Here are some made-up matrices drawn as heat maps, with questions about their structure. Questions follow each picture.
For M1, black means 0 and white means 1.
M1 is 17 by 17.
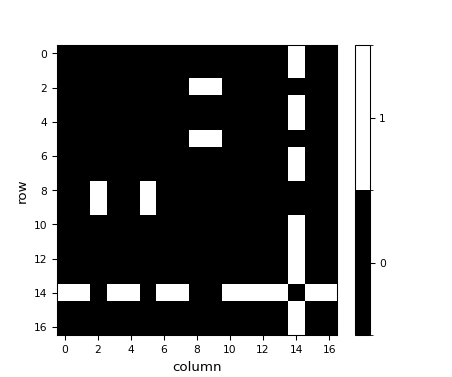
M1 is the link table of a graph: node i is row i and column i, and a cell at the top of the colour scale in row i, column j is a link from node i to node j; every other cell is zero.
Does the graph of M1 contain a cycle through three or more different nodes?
yes
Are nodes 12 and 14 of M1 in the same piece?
yes
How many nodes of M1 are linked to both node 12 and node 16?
1
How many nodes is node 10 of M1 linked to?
1
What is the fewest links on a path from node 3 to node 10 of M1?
2
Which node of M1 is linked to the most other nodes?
node 14
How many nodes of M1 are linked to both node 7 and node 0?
1
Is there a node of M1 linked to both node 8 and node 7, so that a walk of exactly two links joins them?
no
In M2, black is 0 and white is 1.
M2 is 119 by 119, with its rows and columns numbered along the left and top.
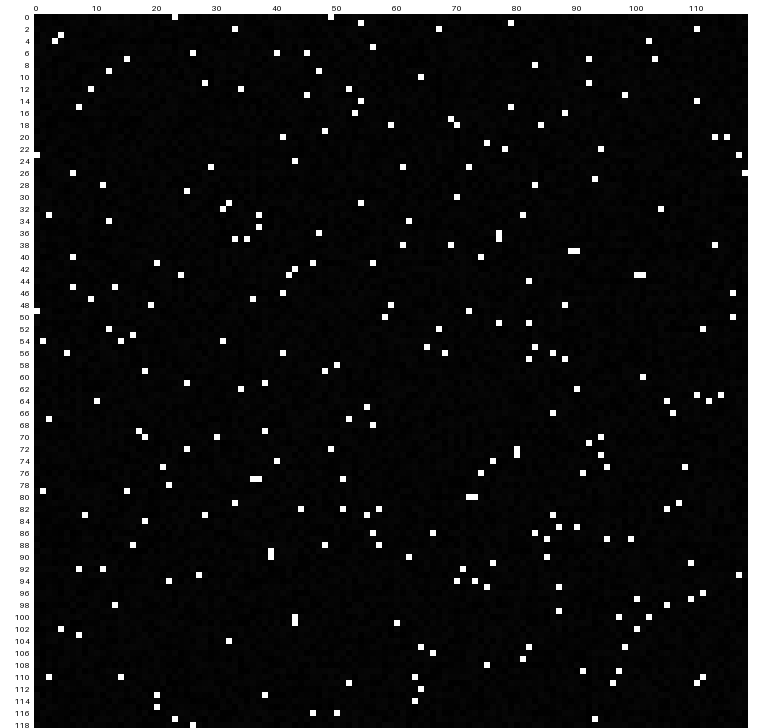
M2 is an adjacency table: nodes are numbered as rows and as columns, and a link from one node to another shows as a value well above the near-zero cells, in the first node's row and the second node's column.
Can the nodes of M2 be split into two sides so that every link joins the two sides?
no
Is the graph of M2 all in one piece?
yes
